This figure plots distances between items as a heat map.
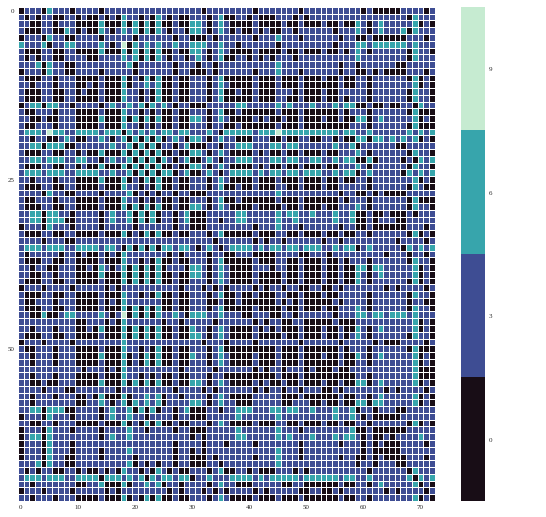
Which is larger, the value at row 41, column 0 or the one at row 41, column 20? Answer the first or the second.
the second
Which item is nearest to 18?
35
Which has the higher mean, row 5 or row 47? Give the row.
5
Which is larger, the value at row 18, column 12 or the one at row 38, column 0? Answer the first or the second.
the first
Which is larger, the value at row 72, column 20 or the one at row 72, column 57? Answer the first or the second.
the first
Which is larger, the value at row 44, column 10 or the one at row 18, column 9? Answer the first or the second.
the second
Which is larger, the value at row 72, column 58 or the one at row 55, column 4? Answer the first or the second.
the second
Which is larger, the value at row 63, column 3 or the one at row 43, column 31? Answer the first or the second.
the first
